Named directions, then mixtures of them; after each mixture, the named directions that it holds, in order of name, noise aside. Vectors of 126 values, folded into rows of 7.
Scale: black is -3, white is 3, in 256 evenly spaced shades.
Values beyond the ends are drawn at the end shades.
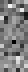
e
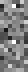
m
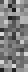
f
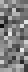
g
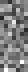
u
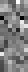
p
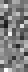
g, u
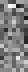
e, m, u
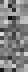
f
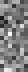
g, u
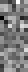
p, u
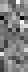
p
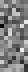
g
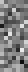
g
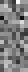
f, p, u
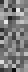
f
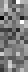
f, m, p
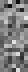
e, p, u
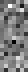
e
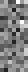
e, f, p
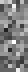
e, m, u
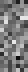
e, g, p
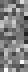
g, m, u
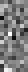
f, g, u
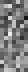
e, g, u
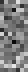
e, f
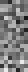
u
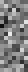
g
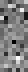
e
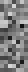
f, m, u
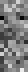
m, p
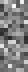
m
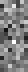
m
